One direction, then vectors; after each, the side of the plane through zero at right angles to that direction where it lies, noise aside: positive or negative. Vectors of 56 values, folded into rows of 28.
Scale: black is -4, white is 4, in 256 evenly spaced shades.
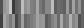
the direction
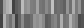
positive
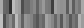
negative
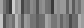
negative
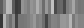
positive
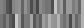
negative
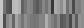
negative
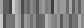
negative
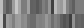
negative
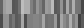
positive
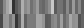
positive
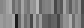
positive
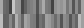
negative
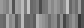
positive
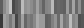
positive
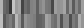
negative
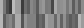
negative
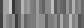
positive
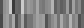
positive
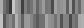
negative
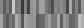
negative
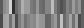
positive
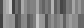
positive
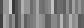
positive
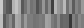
negative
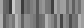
negative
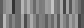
positive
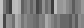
negative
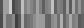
positive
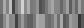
positive
